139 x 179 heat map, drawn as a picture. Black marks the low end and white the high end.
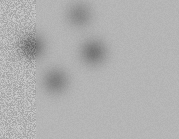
Mirror symmetry: none. Average level on the scale: 70%. Stripes: none. Histogram: skewed, a long tail of low values. Odd rows or columns: none. Dips: four. Seam: vertical, 20% of the way across, the right part calmer.
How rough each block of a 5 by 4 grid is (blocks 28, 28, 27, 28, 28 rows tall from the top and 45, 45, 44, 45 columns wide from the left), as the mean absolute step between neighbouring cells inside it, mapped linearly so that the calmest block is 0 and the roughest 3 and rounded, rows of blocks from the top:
3 0 0 0
3 0 0 0
3 0 0 0
3 0 0 0
3 0 0 0
